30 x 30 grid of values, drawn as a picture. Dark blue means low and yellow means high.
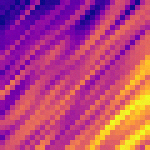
The values follow a bell shape. Values rise toward the bottom right. Streaks slant up to the right. Neither half mirrors the other. The top left is the ninth with the lowest average.
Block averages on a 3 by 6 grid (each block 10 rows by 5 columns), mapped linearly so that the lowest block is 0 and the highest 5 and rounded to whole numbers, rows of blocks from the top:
0 1 1 1 2 2
1 2 2 2 2 4
2 3 2 3 4 5
